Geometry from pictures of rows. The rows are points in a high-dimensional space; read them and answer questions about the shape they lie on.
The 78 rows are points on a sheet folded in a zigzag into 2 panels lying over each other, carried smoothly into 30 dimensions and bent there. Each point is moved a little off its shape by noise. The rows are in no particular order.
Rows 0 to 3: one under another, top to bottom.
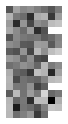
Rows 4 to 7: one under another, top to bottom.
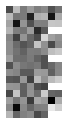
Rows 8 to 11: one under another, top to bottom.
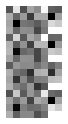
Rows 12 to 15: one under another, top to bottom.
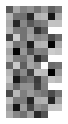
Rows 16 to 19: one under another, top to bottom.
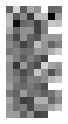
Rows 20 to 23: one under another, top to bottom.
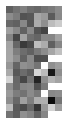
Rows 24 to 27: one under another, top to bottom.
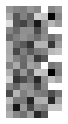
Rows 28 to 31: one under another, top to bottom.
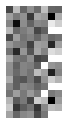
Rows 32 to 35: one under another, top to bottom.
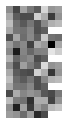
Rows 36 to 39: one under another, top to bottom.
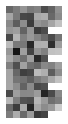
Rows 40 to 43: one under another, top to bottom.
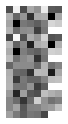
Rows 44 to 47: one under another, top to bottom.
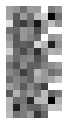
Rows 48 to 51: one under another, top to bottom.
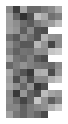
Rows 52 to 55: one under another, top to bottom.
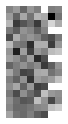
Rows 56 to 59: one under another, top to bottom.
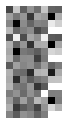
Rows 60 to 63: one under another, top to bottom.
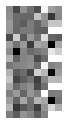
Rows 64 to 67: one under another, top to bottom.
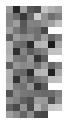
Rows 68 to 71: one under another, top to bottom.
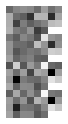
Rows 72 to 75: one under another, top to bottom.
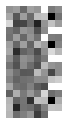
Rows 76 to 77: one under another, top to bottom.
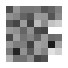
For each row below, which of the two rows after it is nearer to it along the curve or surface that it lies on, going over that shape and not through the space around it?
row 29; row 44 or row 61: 61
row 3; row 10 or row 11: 10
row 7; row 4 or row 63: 63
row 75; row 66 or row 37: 66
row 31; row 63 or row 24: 24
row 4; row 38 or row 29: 38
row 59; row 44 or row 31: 44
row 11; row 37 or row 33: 33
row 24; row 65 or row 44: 44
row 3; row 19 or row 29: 19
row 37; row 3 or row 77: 3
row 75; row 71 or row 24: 24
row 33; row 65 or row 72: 72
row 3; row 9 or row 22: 9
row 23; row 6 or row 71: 71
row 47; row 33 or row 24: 24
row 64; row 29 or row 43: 43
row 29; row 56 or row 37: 56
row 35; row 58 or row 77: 58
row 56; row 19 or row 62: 62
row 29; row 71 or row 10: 71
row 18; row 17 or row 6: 17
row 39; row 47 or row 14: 47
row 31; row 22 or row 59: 22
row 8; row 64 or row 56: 56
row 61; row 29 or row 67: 29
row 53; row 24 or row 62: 62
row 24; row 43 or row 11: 11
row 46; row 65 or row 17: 17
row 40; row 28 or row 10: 28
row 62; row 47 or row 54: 47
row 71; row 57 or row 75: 57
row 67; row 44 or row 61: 61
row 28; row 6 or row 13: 6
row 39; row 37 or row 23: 37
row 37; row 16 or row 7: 16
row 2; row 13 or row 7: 13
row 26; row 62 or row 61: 62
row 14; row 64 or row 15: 15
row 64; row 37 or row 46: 46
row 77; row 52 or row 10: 52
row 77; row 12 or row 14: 14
